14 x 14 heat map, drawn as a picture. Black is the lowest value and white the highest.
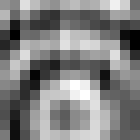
Concentric rings centre on the bottom middle. The bottom right is the calmest part. No overall slope runs across the table. The ninth with the highest average is the bottom middle.
